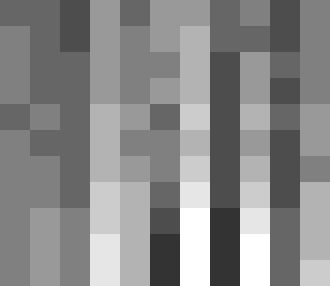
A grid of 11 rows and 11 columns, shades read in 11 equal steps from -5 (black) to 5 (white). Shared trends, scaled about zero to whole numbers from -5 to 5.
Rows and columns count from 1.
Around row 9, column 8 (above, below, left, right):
-2 -3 5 4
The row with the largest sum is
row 11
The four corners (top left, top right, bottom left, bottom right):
-1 0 0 3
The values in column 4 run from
1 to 4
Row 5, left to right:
-1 0 -1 2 1 -1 3 -2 2 -1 1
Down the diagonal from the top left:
-1 -1 -1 1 1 0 3 -2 4 -1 3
